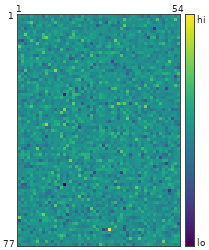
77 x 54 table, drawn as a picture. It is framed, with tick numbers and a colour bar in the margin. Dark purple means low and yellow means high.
The halves do not mirror each other. No seam splits the table. On average the colour sits 50% of the way up the scale. No overall slope runs across the table. Fine speckle covers the field. The distribution is heavy-tailed on both sides.
